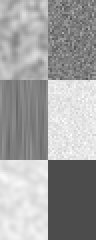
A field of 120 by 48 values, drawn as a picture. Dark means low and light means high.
The table splits into 3 rows of 2 panels. Panel 1,1: high, blotchy. Panel 1,2: middling, fine-grained. Panel 2,1: middling, streaked downward, faint in contrast. Panel 2,2: very high, fine-grained, faint in contrast. Panel 3,1: very high, blotchy, faint in contrast. Panel 3,2: low, flat.
